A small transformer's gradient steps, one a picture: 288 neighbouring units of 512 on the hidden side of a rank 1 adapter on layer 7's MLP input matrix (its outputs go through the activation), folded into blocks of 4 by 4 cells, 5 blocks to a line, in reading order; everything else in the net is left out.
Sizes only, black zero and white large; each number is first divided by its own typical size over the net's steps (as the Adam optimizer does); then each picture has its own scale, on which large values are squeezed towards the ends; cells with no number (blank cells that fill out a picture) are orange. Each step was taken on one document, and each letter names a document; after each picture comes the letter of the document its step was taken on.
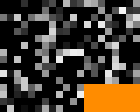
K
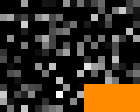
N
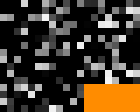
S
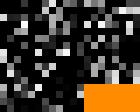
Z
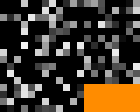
S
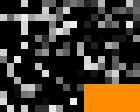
Z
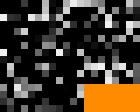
S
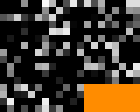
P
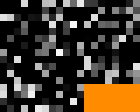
Z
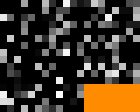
N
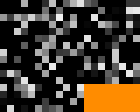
K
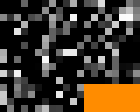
K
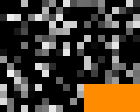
Z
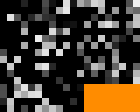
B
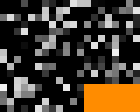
S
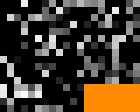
B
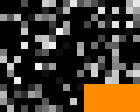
B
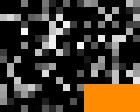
Z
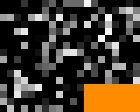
K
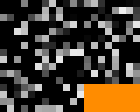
K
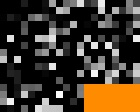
P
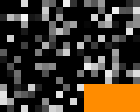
N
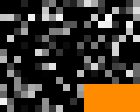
Z
